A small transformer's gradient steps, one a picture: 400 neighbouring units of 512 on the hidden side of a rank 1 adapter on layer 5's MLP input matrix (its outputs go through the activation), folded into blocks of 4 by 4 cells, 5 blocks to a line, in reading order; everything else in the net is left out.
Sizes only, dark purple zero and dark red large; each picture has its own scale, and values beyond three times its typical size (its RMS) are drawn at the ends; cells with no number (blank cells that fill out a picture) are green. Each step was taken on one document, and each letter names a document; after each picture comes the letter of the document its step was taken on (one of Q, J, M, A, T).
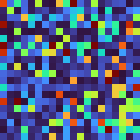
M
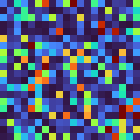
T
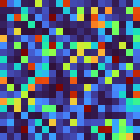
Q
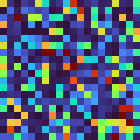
M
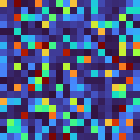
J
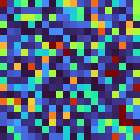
M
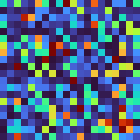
M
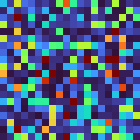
T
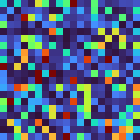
T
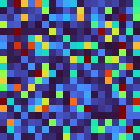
J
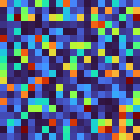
Q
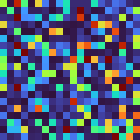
J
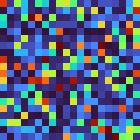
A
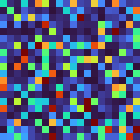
T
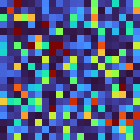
M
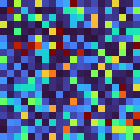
M
